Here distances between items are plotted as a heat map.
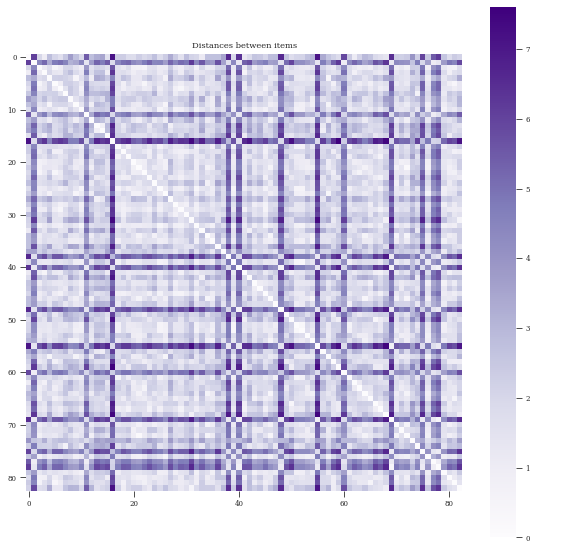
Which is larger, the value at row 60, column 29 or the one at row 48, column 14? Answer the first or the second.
the second
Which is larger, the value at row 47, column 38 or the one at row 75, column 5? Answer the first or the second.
the second
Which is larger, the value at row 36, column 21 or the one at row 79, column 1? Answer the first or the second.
the second
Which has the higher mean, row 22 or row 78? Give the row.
78
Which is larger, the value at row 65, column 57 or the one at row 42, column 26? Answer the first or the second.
the second
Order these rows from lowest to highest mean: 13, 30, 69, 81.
81, 30, 13, 69
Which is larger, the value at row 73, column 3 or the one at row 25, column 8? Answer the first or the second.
the first
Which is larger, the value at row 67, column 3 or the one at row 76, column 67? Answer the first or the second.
the second
